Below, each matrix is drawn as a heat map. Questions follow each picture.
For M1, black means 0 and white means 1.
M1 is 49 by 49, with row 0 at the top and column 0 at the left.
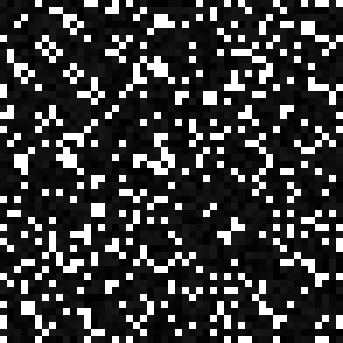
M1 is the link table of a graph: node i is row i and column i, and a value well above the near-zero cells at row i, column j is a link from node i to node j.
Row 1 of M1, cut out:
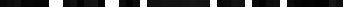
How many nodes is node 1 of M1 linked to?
8
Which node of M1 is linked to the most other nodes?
node 37
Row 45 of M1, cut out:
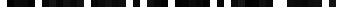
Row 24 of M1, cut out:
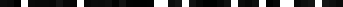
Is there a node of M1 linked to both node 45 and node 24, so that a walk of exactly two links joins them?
yes
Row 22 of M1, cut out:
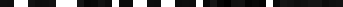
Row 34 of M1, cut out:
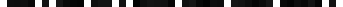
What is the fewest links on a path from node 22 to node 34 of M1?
2
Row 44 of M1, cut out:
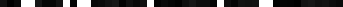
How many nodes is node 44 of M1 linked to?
9
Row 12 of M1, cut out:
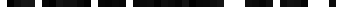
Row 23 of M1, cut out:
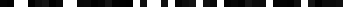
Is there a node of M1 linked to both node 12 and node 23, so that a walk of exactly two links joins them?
no
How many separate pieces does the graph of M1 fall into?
1
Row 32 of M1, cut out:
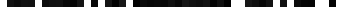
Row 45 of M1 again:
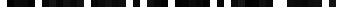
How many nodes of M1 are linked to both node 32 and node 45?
7
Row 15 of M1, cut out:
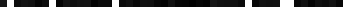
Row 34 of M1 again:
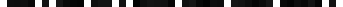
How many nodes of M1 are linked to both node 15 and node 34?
2
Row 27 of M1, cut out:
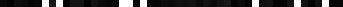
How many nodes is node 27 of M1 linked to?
8
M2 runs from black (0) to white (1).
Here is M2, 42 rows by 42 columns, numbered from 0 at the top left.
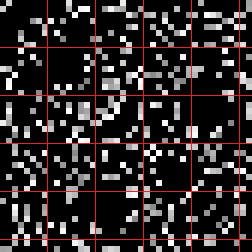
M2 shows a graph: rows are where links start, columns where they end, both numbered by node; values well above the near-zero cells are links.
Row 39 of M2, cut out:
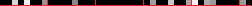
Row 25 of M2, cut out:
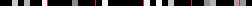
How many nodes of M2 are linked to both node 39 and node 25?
8
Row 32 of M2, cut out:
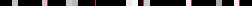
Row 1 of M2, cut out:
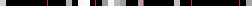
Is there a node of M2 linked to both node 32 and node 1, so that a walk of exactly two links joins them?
yes
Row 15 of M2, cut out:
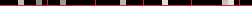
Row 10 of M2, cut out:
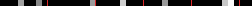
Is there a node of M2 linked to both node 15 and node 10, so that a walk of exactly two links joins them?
yes
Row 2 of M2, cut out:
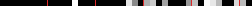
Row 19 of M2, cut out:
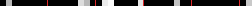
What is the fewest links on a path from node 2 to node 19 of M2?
3
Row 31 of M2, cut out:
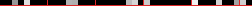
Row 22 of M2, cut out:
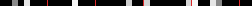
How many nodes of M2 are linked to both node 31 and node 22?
7
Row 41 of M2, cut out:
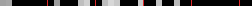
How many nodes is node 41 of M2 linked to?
11
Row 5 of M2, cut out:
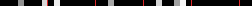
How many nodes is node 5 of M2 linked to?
7
